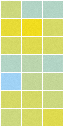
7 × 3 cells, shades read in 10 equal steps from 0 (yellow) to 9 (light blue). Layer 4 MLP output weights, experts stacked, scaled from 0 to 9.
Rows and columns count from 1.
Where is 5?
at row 5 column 2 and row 5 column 3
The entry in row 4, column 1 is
7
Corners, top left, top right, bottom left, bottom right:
4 7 4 2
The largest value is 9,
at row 5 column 1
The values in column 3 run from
2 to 7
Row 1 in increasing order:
4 7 7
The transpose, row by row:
4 1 3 7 9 3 4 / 7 0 2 6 5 3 3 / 7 3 3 7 5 4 2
